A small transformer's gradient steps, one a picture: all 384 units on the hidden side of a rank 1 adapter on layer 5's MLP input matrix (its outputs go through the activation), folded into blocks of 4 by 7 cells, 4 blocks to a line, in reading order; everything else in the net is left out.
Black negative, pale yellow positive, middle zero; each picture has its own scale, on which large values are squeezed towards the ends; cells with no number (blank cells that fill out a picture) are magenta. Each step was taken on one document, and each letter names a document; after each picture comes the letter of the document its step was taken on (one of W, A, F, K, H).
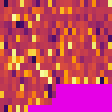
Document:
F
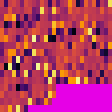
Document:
F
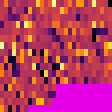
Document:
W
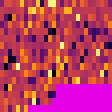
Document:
W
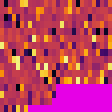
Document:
F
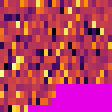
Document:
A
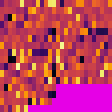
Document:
W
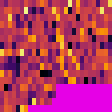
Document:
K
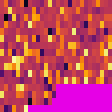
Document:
F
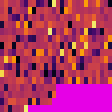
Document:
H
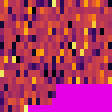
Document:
H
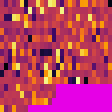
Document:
A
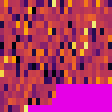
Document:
H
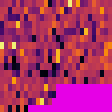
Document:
W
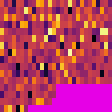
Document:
K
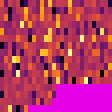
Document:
K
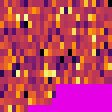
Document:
W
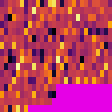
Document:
W
